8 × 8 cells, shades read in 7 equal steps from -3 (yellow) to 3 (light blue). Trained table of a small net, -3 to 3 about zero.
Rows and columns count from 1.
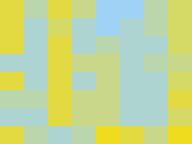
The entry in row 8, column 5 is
-3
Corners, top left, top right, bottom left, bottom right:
-2 -1 -2 -3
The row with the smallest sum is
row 8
